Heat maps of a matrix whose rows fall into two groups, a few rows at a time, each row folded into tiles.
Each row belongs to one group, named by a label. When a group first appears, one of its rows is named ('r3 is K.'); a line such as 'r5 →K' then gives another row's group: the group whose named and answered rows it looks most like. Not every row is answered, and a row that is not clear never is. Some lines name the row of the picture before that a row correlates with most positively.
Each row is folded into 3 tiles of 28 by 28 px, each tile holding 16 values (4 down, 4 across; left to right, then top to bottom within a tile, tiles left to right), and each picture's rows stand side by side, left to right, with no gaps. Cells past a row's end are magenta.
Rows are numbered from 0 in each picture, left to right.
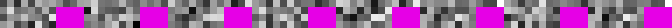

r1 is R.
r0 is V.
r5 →R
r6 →V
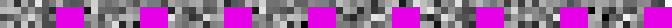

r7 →R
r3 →R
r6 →V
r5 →V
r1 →R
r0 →V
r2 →R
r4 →R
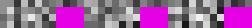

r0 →V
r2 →V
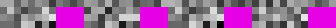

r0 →R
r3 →V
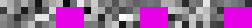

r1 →R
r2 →V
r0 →R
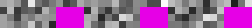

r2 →R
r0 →R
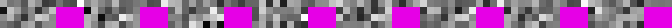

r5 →R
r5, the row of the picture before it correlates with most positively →2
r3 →V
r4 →R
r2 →R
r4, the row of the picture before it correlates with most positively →2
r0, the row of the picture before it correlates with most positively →1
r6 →R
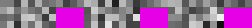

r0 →V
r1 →V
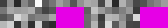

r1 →V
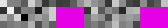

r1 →R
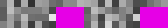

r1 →V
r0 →V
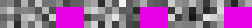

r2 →R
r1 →V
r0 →V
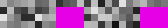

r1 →V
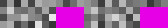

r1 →V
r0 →V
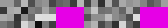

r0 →R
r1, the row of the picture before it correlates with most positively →0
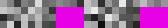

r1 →V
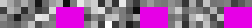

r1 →V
